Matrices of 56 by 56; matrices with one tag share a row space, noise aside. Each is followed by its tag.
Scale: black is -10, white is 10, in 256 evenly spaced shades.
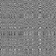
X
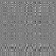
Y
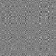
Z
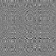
Y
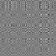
Z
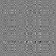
Y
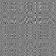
Y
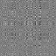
Y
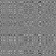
X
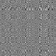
Z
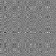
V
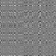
X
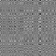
X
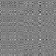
X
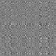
Z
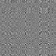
Z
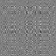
Y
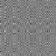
V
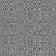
Y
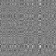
X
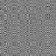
V
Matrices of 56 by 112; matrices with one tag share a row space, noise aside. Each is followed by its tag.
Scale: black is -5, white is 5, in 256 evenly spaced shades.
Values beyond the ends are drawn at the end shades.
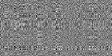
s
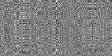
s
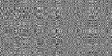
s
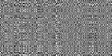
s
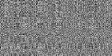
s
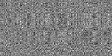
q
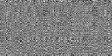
q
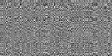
q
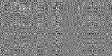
s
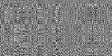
s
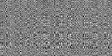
q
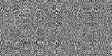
s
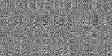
q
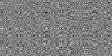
q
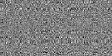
q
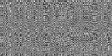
q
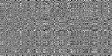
q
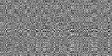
q
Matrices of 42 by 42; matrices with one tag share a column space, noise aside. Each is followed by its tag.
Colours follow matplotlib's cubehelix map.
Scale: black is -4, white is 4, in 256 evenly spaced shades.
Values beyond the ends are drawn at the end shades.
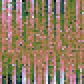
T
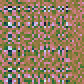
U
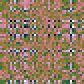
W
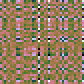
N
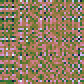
N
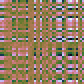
N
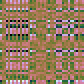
W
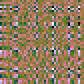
U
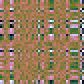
W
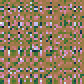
U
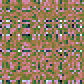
W
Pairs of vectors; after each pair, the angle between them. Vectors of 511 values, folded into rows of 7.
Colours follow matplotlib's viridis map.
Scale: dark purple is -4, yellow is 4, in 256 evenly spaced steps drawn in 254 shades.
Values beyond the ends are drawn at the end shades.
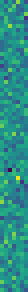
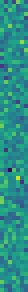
nearly parallel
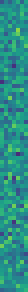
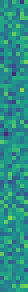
partly aligned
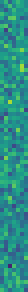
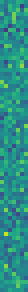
partly aligned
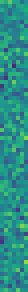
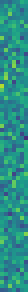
nearly opposite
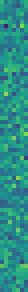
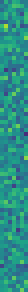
nearly opposite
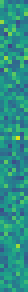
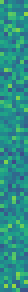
partly aligned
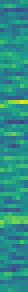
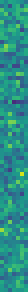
partly opposed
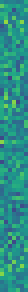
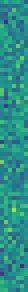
nearly opposite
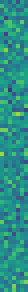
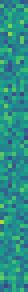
partly aligned
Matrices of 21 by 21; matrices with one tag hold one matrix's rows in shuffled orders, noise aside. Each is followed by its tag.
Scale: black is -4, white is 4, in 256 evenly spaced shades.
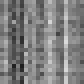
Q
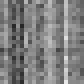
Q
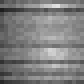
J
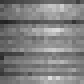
J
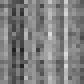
Q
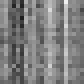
Q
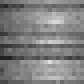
J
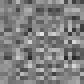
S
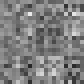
S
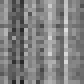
Q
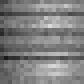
J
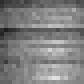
J
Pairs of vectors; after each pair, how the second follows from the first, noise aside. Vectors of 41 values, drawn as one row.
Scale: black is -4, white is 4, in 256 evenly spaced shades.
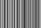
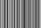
copied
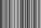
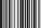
scaled up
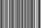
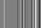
partly zeroed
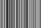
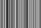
copied
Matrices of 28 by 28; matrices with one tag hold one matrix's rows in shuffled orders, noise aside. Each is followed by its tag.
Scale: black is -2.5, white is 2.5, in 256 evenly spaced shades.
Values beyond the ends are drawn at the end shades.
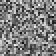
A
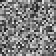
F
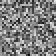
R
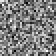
A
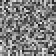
A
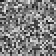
F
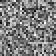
A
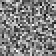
R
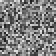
F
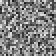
A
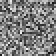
A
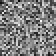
F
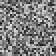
A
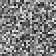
R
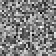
R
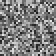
F
